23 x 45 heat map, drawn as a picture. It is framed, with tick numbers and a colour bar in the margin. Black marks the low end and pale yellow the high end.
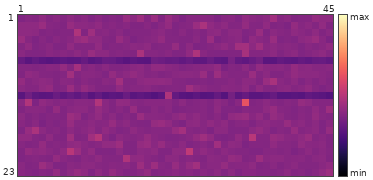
Rows 7 and 12 stand out from the rest. No overall slope runs across the table. Overall the values sit about 40% of the way up the scale. The bottom right is the smoothest part.
